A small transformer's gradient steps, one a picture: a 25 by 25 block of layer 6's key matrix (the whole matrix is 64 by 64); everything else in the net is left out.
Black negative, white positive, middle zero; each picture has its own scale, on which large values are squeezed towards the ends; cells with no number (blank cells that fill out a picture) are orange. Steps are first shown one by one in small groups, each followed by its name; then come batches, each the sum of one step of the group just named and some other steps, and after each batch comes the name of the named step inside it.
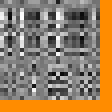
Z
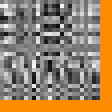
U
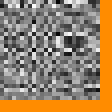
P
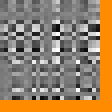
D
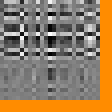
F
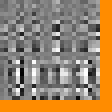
D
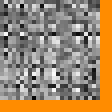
P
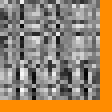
U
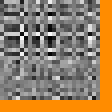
F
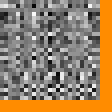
U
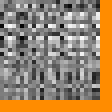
P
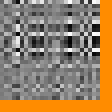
D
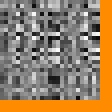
D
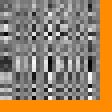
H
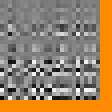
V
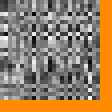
H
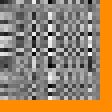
H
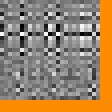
V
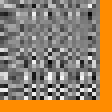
V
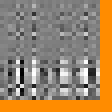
V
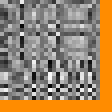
H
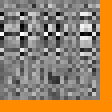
V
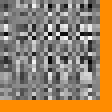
H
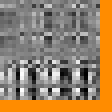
V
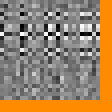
V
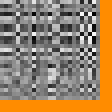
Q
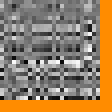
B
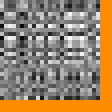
B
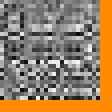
B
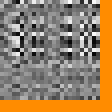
B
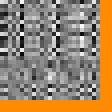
Q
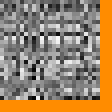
B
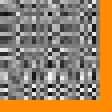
Q
